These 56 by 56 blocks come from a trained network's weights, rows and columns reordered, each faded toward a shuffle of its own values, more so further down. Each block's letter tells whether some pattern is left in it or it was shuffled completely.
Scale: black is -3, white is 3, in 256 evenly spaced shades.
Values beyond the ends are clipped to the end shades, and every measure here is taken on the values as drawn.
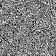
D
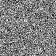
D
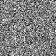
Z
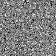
Z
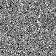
D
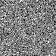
D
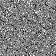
D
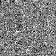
Z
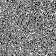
D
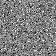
D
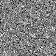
D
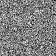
D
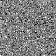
Z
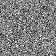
Z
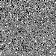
Z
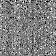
Z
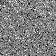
D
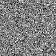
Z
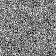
D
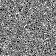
D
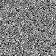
Z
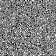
D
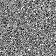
D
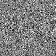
Z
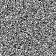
D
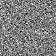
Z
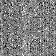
Z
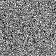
D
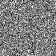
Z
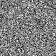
D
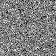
D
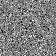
D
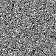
Z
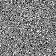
D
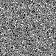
D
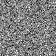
D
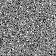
D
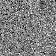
Z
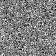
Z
